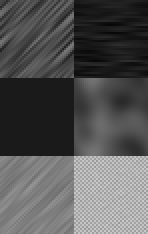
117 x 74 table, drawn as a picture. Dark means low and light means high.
It is made of 3 by 2 panels. Panel 1,1: low, slanting up to the right. Panel 1,2: very low, streaked across, faint in contrast. Panel 2,1: very low, flat. Panel 2,2: low, smooth. Panel 3,1: middling, slanting up to the right, faint in contrast. Panel 3,2: high, checkered.
